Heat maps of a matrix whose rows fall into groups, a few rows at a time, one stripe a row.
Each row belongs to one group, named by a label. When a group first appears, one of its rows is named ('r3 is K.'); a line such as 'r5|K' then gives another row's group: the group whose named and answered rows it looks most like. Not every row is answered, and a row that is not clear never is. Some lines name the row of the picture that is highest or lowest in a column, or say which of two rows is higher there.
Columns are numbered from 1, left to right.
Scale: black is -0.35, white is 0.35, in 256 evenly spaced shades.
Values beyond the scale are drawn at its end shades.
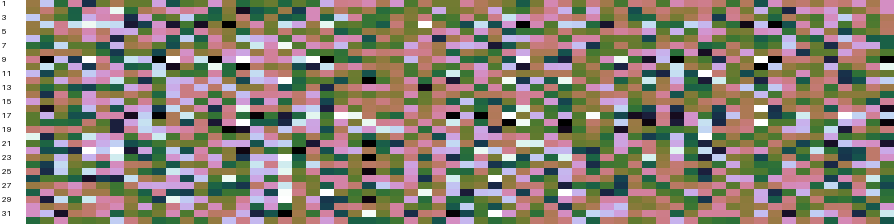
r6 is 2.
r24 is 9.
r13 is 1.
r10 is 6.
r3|2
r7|9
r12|6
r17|2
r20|2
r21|9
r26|1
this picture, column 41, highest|17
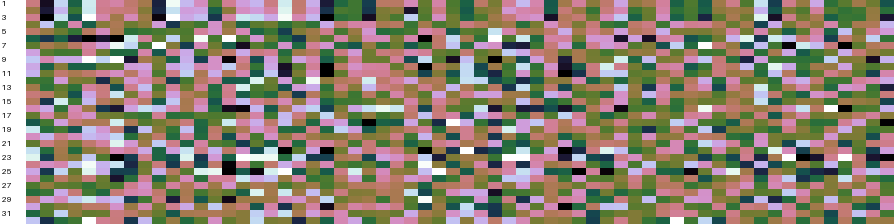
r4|6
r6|1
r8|2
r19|2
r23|2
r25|9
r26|2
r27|1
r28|9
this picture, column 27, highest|16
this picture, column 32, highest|22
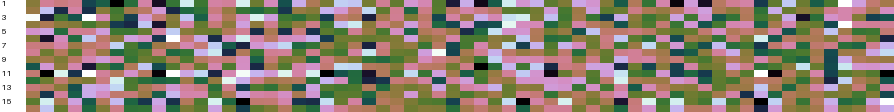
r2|6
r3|2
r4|2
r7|6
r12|9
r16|6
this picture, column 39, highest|15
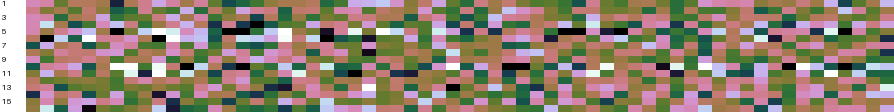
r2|2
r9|2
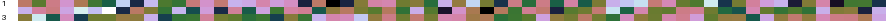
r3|6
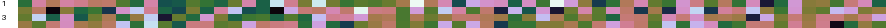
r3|6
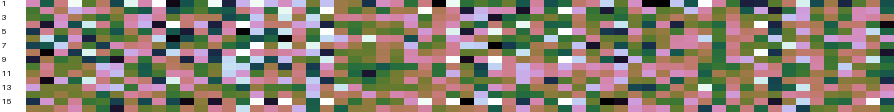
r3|9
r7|9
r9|1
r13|2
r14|9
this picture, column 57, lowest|1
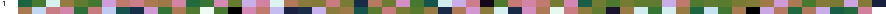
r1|9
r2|6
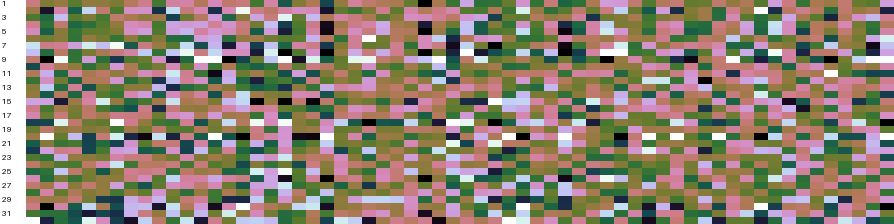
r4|1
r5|1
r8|1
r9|9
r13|6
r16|2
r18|9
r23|9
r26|1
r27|6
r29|9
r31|1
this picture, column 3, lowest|15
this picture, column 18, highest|8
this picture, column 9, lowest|20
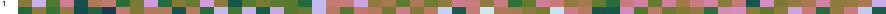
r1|6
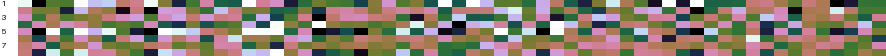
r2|2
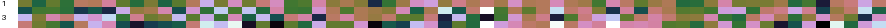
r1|9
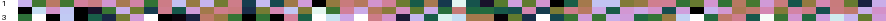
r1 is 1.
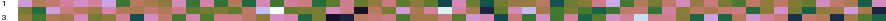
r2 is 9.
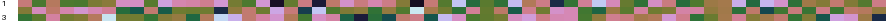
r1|1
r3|9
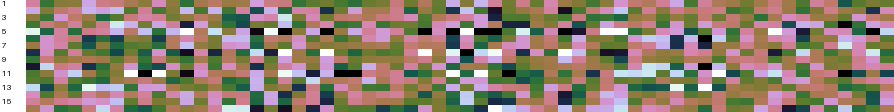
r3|9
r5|1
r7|2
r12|9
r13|2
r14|1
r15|1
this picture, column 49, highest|13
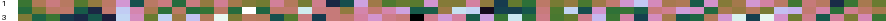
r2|9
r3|1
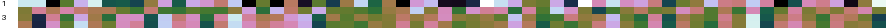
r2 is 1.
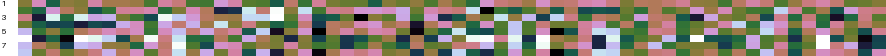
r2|9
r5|1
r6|2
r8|1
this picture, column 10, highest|6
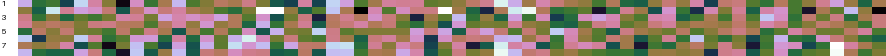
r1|2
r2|9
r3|1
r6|2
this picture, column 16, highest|7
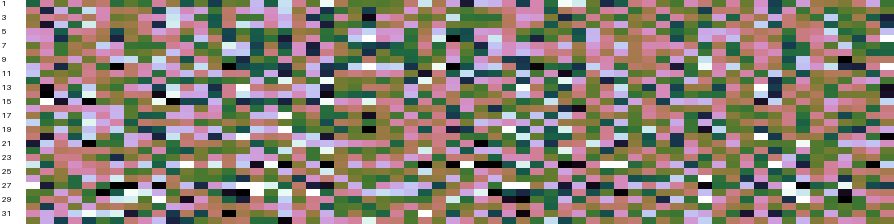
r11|1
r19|6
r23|2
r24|1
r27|2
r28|9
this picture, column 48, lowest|24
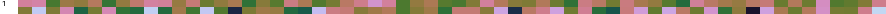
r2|6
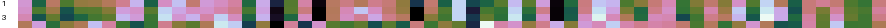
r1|1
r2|1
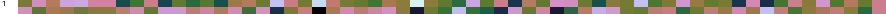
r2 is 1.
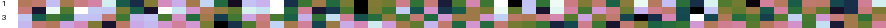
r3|2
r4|9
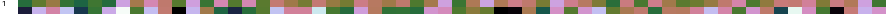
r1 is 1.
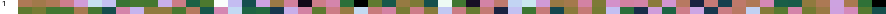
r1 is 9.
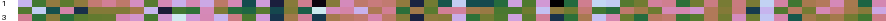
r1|1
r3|1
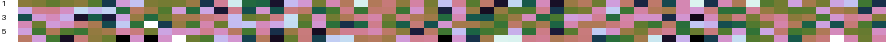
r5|1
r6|2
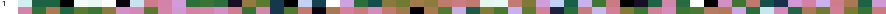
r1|2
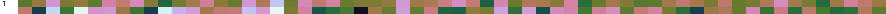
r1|9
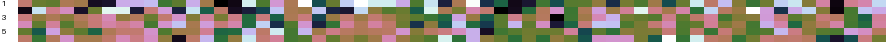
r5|9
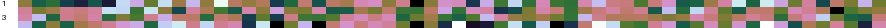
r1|1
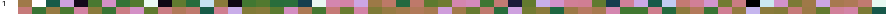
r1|6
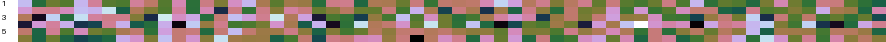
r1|2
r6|1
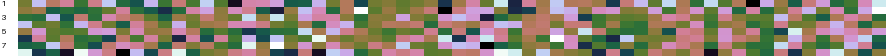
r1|6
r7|9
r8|2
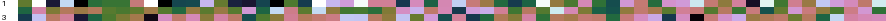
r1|6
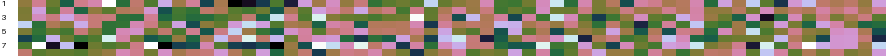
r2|6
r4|2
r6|9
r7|6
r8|1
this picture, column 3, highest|6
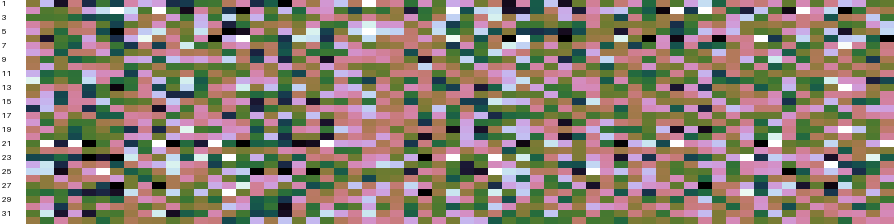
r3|1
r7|2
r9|1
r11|2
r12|2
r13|2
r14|6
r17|9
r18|1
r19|2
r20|1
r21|6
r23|1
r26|6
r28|1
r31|6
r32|9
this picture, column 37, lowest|5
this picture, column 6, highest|25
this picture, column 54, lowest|6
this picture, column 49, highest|2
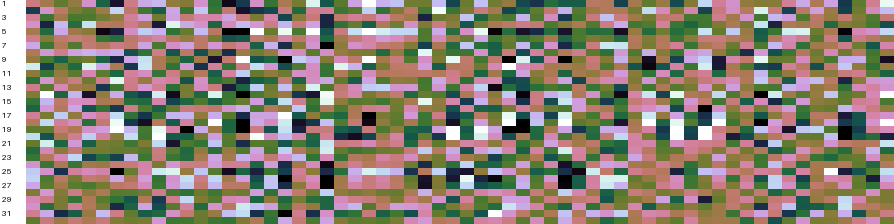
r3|1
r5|9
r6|9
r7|1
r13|9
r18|6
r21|6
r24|1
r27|1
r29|2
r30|2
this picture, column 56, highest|5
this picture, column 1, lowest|2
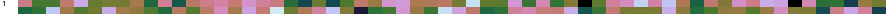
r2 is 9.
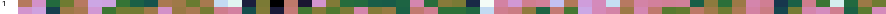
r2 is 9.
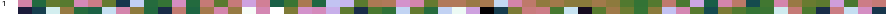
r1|2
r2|9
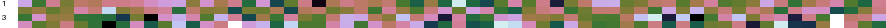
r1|1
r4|2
